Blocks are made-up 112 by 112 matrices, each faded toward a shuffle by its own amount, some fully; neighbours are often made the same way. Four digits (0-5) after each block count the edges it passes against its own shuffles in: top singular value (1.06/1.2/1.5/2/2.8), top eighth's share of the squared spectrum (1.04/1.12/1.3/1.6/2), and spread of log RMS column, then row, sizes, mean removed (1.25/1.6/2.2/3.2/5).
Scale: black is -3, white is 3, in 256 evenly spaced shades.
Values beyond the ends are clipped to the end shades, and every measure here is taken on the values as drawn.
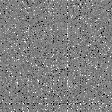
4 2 2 1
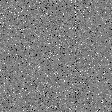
2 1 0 0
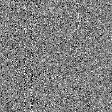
1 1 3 0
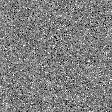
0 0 0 0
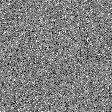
0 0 0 0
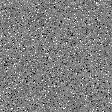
0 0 1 0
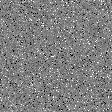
0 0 0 0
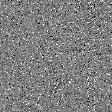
1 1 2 0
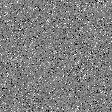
0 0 0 0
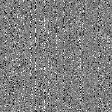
2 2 4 0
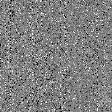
1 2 3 0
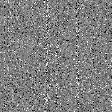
1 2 3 0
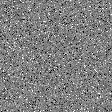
0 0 0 0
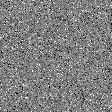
0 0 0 0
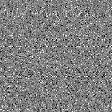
4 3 1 2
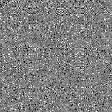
4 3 1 2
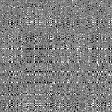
5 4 3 4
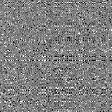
5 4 2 3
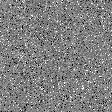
2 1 0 0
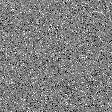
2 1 0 0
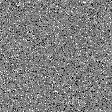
2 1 1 0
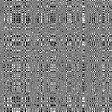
5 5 4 4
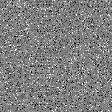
3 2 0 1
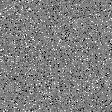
3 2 0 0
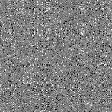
4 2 1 1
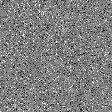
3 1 1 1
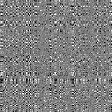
5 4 4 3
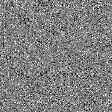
1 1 0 2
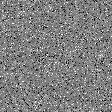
2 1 0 0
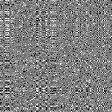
5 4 3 3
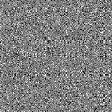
4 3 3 2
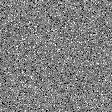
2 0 0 0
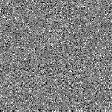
4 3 2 1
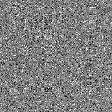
4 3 1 1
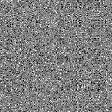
4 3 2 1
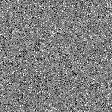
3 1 0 0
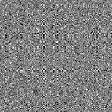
5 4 3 3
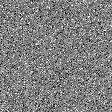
0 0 0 0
